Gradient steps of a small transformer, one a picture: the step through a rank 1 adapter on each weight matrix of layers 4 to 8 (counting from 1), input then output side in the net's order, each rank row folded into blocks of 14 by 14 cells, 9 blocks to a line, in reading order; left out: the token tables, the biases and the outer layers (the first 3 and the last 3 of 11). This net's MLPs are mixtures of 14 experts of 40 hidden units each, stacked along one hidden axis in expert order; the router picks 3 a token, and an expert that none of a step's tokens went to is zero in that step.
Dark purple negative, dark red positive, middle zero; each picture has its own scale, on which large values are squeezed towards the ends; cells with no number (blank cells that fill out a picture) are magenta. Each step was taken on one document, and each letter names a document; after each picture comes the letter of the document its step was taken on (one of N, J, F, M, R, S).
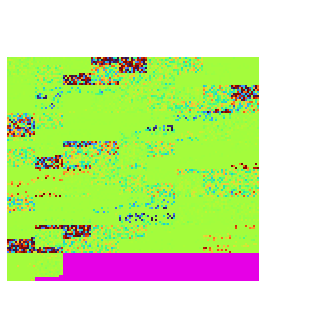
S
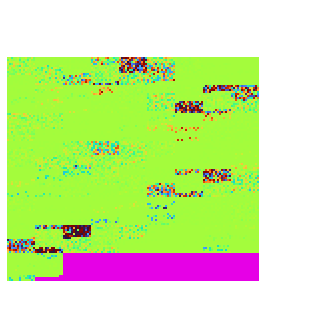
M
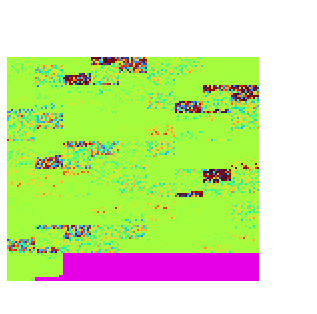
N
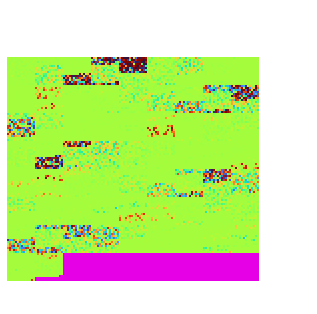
S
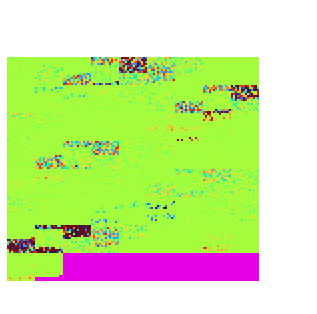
M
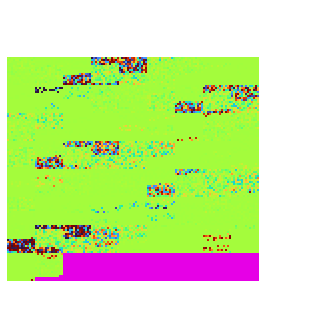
M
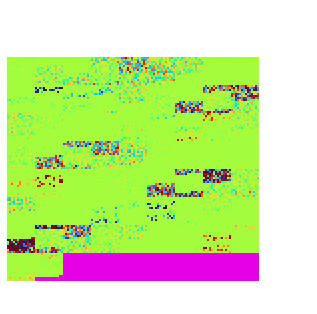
M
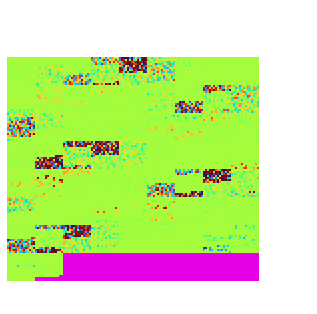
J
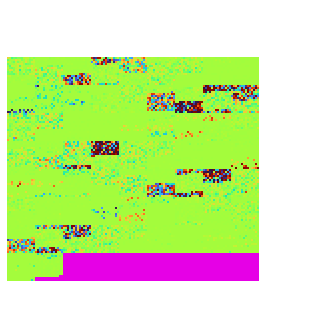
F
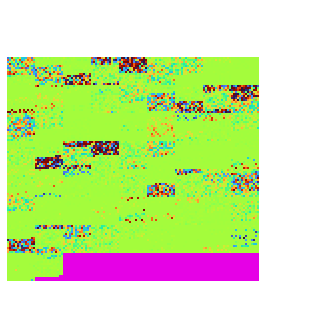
F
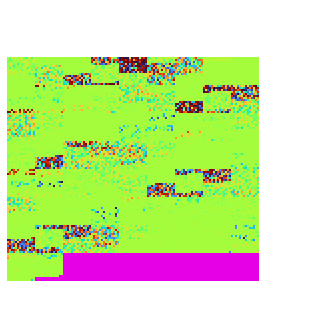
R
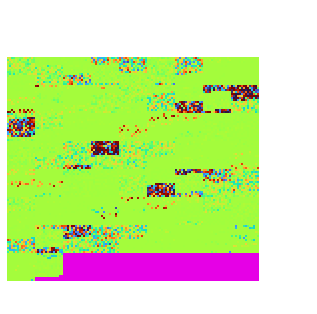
R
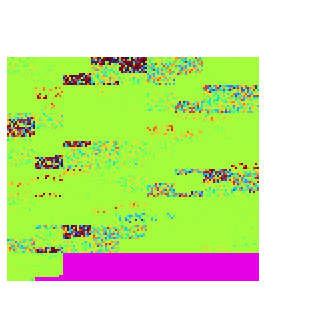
S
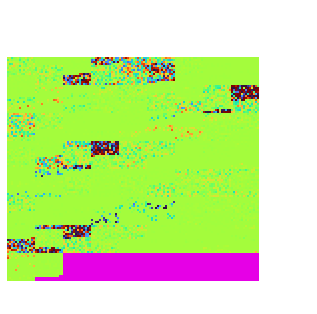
M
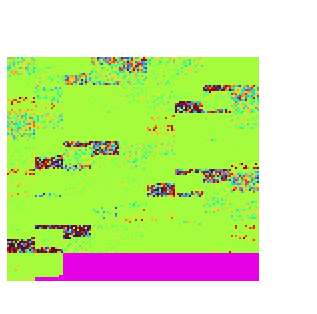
N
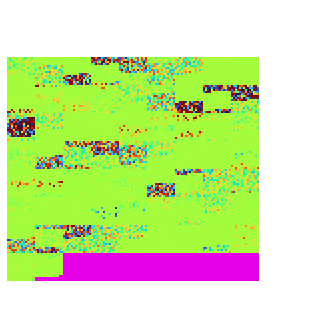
R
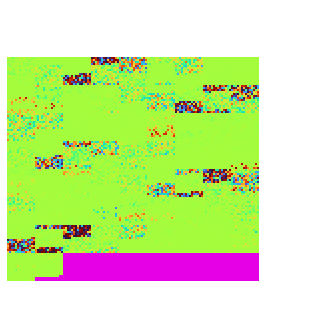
N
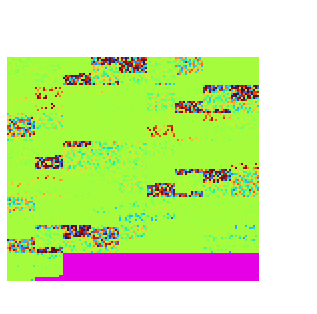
S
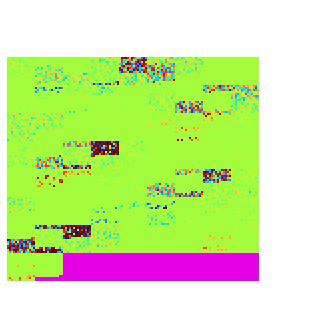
M
